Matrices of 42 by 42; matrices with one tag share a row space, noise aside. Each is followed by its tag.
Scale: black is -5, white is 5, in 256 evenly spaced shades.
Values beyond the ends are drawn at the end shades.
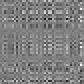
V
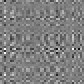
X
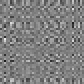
X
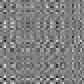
X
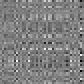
V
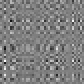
X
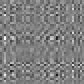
X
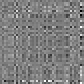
V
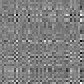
V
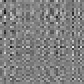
X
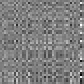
V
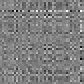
V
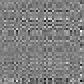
V
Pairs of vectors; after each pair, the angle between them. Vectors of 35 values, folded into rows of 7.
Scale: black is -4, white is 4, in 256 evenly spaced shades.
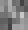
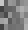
orthogonal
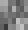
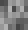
nearly opposite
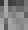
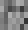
orthogonal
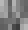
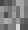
partly opposed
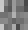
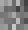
partly aligned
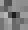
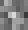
nearly opposite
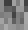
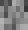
partly aligned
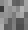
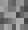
partly opposed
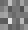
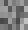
partly aligned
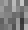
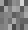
partly aligned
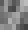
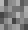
orthogonal
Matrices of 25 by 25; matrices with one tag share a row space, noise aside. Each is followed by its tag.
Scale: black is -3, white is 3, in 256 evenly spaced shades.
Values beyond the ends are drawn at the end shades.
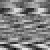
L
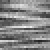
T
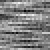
T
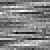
T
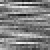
T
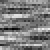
T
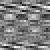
L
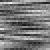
T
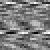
L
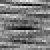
T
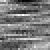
T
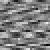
L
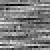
T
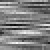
T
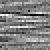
T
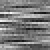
T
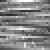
T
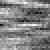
T
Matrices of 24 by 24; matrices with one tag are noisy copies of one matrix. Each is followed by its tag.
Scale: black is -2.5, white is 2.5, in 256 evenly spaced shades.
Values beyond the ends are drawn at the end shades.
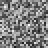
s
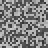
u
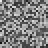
u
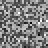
u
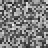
u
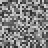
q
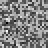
q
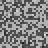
u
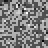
s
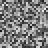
u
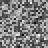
s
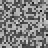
u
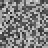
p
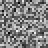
u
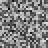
q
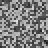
s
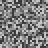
u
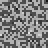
q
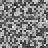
u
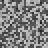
p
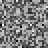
u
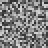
q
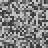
q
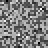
s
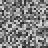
u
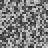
p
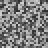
p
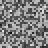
u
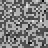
u
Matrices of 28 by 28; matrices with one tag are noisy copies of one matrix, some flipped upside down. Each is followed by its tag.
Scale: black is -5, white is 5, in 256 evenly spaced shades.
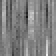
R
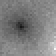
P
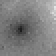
P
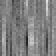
R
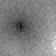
P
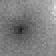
P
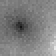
P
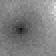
P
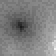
P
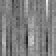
R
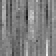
R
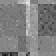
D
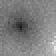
P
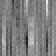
R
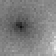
P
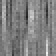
R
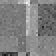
D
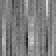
R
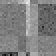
D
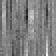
R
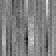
R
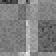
D
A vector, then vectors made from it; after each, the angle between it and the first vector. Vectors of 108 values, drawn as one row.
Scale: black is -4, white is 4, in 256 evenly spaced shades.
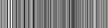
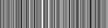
orthogonal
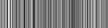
nearly parallel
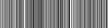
orthogonal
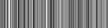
partly aligned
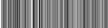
orthogonal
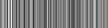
nearly parallel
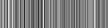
partly aligned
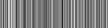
partly aligned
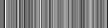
orthogonal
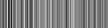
nearly opposite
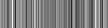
orthogonal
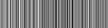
partly aligned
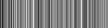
partly opposed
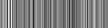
nearly parallel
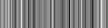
partly aligned
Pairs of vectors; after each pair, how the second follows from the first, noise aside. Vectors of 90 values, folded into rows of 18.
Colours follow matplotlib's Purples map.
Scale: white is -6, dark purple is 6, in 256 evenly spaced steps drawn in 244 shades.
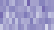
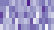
scaled up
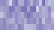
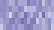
wrapped around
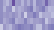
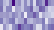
scaled up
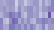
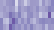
copied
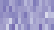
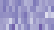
copied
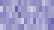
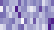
scaled up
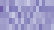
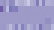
partly zeroed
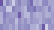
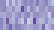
shuffled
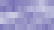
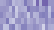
shuffled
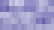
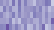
shuffled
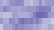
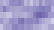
copied
